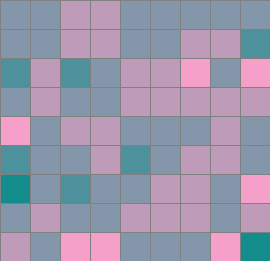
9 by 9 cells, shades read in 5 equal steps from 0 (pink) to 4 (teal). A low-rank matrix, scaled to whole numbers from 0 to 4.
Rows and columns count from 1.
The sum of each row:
16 15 13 12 13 17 17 13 13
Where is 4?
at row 7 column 1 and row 9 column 9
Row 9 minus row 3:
-2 1 -3 -2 1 1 2 -2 4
